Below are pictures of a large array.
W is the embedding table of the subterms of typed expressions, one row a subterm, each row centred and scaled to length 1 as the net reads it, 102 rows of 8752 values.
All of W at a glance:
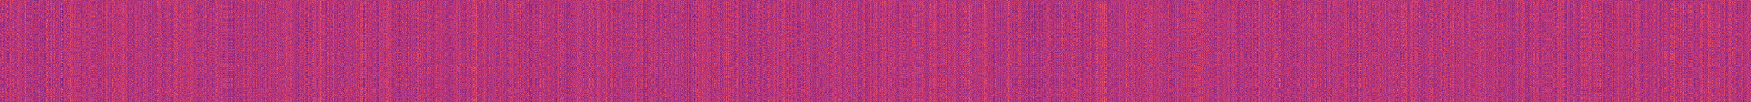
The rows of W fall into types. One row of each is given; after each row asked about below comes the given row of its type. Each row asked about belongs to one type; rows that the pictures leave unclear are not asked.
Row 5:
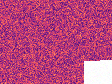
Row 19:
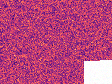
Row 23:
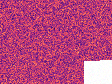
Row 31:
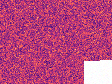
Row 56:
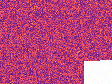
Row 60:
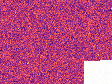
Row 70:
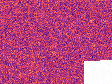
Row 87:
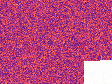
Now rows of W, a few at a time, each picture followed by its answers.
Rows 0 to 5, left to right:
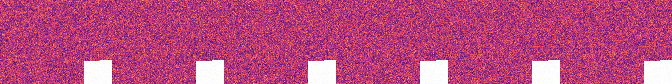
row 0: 19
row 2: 19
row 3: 56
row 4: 5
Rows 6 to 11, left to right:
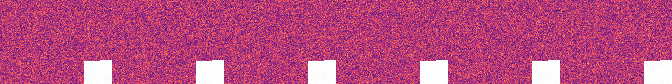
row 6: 87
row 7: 5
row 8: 56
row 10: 60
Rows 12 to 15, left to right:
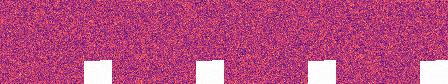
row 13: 5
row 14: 87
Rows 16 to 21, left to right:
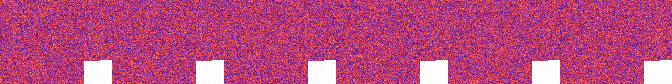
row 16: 87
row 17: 87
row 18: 56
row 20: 5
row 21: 87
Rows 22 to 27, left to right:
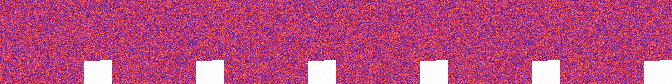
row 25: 56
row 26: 23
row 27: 23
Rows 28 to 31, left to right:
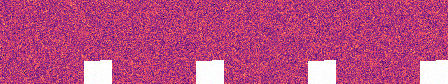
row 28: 31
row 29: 87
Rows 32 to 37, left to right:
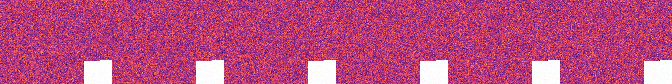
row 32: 70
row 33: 87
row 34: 19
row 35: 56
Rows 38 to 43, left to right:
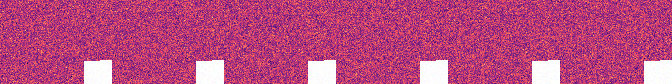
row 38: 23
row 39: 5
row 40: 31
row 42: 56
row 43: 56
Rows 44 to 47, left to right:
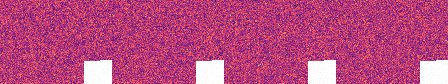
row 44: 5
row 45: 87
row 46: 56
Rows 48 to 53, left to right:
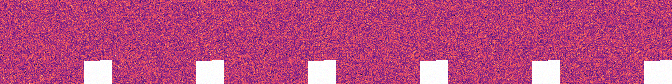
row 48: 19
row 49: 70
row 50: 19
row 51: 56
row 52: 60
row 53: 31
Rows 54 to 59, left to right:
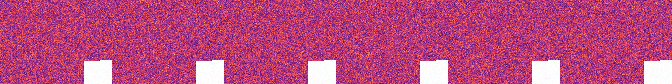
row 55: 23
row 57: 70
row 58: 87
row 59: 19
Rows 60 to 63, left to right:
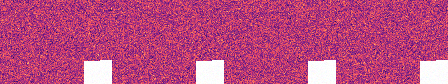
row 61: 56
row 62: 5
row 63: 19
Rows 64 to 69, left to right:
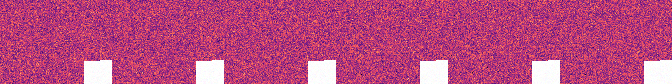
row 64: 31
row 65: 87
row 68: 70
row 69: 56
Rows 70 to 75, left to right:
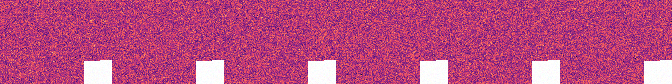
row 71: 19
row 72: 87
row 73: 56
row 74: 23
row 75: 5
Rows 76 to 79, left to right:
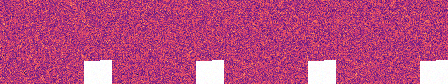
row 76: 31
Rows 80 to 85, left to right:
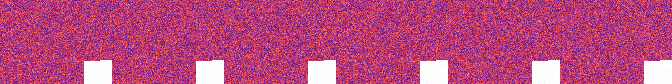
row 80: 19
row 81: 87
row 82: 5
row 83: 19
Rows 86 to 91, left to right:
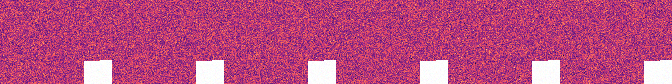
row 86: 23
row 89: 5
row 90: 23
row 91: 5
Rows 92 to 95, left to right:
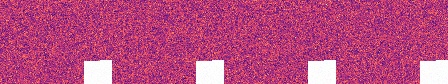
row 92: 5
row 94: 19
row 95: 31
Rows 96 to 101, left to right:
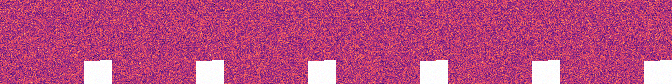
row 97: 60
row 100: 23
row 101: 60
